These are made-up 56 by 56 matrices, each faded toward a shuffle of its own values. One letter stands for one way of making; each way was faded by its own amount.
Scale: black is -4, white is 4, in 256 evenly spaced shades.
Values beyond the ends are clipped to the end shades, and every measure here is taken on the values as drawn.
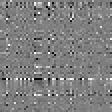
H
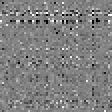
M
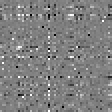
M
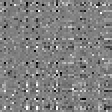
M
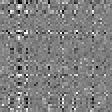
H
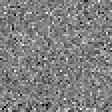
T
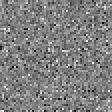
T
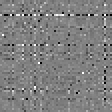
H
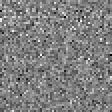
T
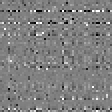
H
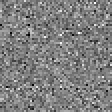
T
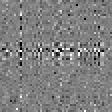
H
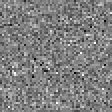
T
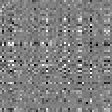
H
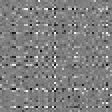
H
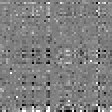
H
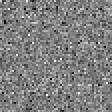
T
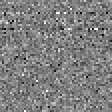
T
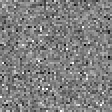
T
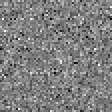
T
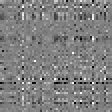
H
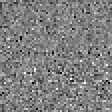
T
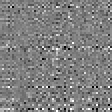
M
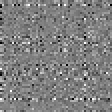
M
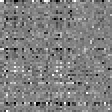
M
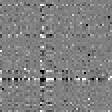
H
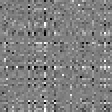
H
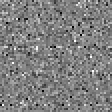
T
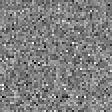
T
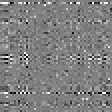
H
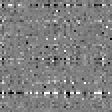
M
